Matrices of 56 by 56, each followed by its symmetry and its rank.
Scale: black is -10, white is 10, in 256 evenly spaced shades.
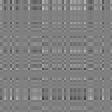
neither, rank one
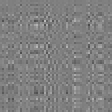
neither, rank three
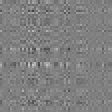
neither, rank three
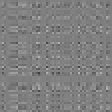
neither, rank two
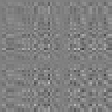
antisymmetric, rank two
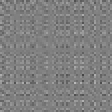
antisymmetric, rank two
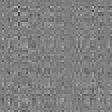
neither, rank five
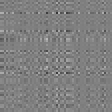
neither, rank two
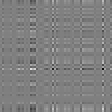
neither, rank one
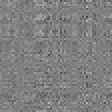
neither, rank five
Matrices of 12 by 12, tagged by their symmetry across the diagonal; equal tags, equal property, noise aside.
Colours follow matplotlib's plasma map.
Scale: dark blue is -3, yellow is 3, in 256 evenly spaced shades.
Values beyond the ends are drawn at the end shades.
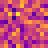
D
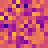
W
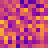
D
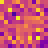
W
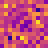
W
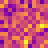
W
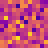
D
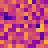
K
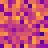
K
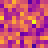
K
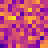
K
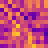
D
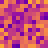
W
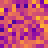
K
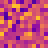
D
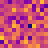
K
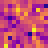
D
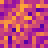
W
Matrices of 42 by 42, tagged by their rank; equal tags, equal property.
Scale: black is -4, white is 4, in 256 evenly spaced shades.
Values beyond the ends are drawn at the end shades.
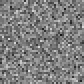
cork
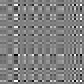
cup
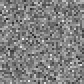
cork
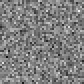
cork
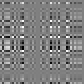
cup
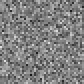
cork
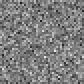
cork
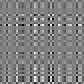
cup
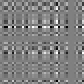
cup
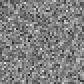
cork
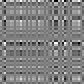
cup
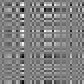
cup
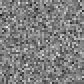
cork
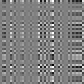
cup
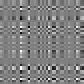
cup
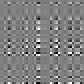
cup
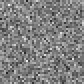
cork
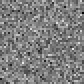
cork
